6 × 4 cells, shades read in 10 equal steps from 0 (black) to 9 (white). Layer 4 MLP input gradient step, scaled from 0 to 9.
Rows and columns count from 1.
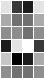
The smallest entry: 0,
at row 5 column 2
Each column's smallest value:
1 0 1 2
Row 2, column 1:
6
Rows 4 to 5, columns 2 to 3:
8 9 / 0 1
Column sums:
32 23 23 32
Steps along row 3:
same down up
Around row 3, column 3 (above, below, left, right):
4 9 5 5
